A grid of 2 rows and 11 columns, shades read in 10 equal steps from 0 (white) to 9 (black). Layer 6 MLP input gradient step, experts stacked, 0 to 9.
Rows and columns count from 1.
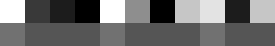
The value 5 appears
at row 2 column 1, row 2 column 5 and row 2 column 9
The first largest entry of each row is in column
4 2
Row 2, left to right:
5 6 6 6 5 6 6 6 5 6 6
